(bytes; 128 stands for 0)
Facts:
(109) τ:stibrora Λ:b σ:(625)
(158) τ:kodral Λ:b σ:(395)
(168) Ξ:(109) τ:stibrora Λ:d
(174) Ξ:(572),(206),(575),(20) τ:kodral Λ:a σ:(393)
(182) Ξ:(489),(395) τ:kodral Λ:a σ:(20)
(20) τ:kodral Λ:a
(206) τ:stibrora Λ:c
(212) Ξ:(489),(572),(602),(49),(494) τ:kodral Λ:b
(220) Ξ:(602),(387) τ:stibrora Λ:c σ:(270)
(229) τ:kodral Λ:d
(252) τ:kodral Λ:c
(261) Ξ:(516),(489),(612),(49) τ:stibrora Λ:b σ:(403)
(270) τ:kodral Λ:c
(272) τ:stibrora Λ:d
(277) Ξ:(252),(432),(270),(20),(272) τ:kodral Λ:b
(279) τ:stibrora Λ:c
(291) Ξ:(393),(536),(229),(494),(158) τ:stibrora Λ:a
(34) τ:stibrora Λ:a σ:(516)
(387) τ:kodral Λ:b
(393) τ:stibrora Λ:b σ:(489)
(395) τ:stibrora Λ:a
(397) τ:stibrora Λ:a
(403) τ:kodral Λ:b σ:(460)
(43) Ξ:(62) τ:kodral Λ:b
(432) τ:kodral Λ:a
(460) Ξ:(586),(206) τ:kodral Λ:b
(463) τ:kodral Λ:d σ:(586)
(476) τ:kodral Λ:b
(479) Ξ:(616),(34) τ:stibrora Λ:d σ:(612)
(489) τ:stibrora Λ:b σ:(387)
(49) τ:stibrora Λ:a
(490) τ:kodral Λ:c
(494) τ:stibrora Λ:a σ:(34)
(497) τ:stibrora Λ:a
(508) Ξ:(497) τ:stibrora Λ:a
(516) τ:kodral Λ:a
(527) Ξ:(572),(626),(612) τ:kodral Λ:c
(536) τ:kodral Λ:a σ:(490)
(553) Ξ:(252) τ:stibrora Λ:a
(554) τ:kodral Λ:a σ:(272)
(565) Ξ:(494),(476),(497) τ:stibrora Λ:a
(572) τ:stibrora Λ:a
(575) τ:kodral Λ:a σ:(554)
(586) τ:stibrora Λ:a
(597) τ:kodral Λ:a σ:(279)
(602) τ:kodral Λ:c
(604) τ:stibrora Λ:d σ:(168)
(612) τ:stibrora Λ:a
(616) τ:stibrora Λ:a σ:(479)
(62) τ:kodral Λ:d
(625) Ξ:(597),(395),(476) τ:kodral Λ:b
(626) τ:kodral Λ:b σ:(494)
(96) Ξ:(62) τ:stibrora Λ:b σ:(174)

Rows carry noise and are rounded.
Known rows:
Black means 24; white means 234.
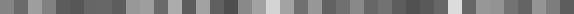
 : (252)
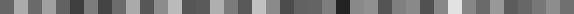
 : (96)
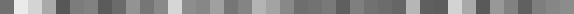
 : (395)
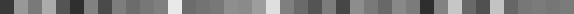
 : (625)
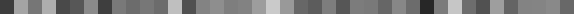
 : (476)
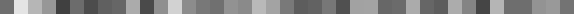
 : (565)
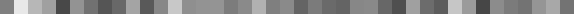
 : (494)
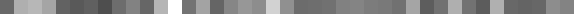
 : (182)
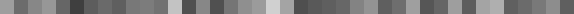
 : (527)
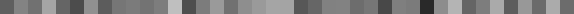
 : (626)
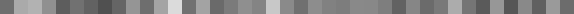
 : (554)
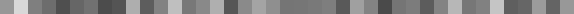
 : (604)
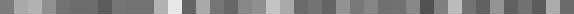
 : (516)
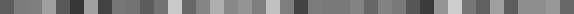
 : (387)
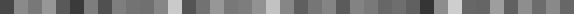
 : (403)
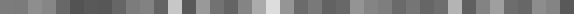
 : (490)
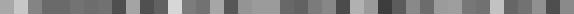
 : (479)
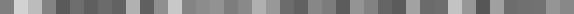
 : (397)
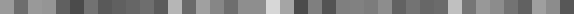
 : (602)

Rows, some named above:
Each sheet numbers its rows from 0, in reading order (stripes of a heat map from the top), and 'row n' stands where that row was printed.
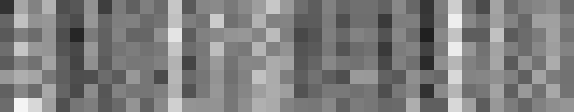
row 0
(476)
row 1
(489)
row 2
(212)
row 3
(489)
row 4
(626)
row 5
(279)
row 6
(626)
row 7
(395)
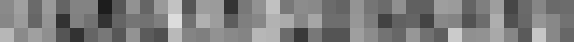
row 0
(62)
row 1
(229)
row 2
(220)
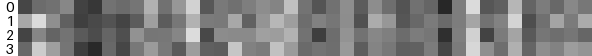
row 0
(277)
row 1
(168)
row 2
(460)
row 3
(109)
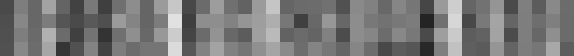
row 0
(43)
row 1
(460)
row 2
(43)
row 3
(158)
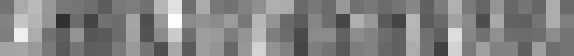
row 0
(516)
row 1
(291)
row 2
(586)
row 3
(206)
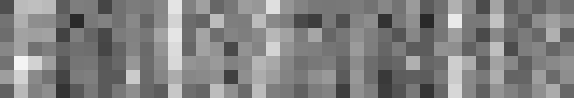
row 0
(597)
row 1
(261)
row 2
(536)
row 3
(463)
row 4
(395)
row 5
(272)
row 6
(393)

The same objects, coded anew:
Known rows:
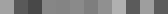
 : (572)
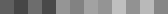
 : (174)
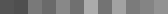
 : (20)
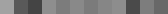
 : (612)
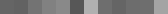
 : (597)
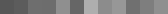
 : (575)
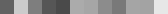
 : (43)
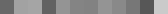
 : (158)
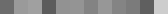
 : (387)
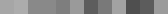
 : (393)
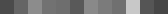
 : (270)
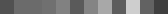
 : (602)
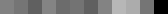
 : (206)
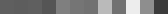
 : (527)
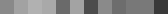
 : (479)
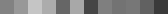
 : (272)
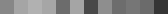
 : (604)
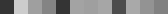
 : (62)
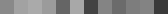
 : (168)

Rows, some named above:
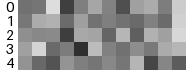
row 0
(277)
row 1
(476)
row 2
(212)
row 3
(96)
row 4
(586)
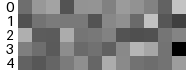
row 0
(626)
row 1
(490)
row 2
(395)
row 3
(206)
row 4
(516)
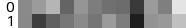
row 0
(625)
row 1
(182)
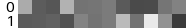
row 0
(395)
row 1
(527)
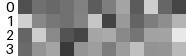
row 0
(602)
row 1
(261)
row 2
(43)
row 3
(460)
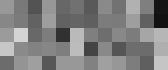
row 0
(220)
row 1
(279)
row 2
(96)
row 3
(489)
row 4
(626)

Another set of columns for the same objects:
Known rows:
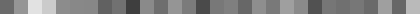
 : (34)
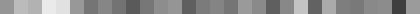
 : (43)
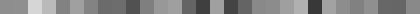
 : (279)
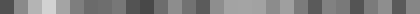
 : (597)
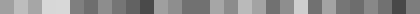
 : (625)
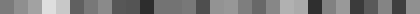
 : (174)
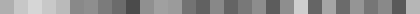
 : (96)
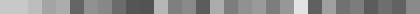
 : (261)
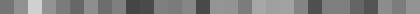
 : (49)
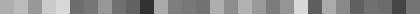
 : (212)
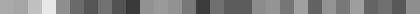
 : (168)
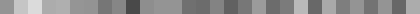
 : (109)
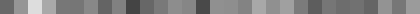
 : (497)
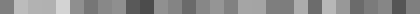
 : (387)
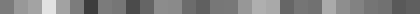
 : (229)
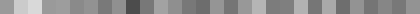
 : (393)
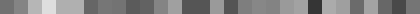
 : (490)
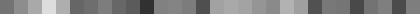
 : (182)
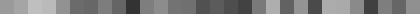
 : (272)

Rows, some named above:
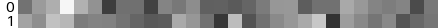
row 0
(62)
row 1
(220)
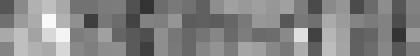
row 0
(516)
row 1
(62)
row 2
(277)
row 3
(626)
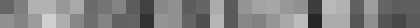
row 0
(602)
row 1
(527)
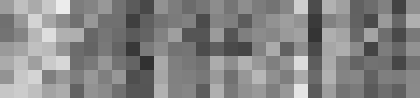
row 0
(460)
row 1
(586)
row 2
(490)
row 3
(272)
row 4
(212)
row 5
(489)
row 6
(261)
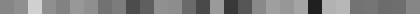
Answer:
(206)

